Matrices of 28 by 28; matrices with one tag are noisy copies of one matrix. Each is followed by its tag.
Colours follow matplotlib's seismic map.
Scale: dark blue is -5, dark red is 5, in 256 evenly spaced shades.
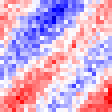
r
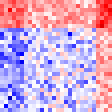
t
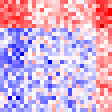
t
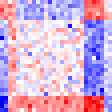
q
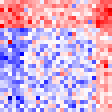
t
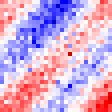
r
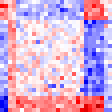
q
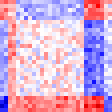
q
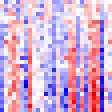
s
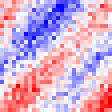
r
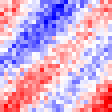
r
